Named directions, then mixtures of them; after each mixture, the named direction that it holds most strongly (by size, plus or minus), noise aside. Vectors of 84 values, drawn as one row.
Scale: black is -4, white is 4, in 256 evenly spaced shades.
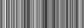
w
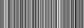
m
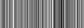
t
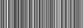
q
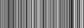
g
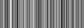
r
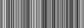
w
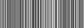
m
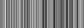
w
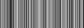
g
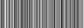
q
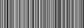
q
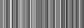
r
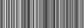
w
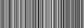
m
